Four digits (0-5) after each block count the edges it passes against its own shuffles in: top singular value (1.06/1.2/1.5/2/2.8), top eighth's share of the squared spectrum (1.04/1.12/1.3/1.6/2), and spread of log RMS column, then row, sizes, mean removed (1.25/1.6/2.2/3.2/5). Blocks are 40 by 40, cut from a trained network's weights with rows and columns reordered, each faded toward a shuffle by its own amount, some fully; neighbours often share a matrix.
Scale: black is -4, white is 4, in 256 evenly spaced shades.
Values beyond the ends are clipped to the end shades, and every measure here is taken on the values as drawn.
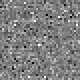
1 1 0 0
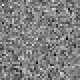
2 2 0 1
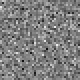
0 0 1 0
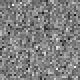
0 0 0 0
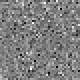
1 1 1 0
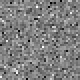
0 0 0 0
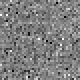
0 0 0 0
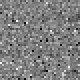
1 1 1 0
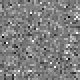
1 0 1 0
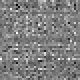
3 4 2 1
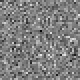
2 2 0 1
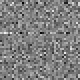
3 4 2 2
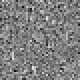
0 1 1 0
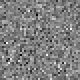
1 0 0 0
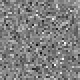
0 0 0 0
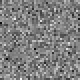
0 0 0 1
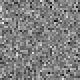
1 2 0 0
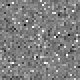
0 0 0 0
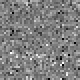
1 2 1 1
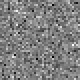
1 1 0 0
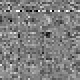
3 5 1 2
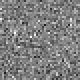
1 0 0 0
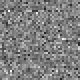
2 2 0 0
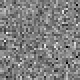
2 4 1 1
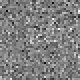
1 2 0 0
